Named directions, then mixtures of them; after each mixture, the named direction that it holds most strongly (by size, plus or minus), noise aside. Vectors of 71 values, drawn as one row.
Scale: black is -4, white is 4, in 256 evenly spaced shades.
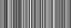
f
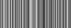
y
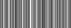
y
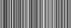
y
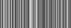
y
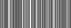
f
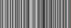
y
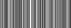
f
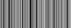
y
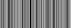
f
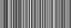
f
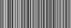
f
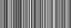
f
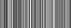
f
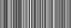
f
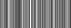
f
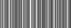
y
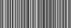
y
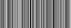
f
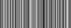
y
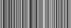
y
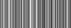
y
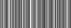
y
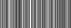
f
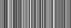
f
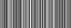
f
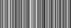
y
